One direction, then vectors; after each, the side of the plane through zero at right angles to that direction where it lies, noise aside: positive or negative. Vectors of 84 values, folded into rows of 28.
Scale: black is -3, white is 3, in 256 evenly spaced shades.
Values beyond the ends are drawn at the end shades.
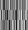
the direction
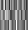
negative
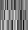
negative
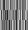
positive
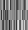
positive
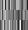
negative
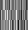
negative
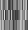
positive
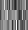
negative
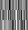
negative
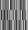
positive
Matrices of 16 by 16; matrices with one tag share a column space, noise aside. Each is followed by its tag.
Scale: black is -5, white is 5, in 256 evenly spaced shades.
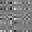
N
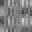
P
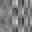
P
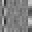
P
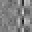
P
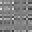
N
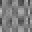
P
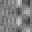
P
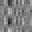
P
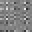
N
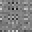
N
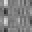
P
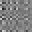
N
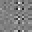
N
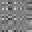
N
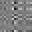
N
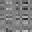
N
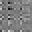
N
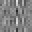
P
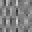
P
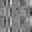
P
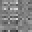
N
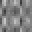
P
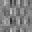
P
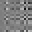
N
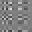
N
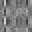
P
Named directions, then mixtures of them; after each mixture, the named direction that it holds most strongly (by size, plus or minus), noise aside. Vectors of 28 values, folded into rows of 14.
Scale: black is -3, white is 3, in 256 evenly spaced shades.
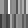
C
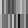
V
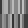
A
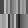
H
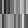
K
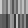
C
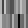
V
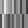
K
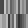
H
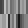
H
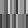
C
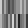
V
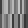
A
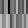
C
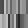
H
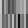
V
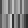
A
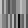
V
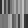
K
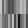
V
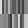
A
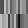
H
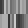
H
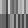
C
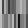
V
